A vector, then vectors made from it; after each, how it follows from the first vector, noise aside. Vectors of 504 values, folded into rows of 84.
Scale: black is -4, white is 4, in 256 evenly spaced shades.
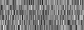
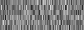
wrapped around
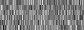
negated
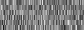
negated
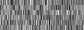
wrapped around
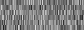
negated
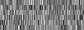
negated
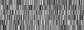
negated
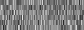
negated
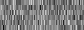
negated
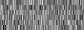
negated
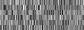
wrapped around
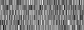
negated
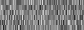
negated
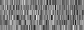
wrapped around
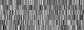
negated
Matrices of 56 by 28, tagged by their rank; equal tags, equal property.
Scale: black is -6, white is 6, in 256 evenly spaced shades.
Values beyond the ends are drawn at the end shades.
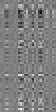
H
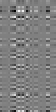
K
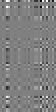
K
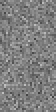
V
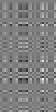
K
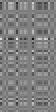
K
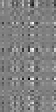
H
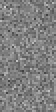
V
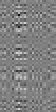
H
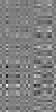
H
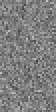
V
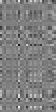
H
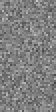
V
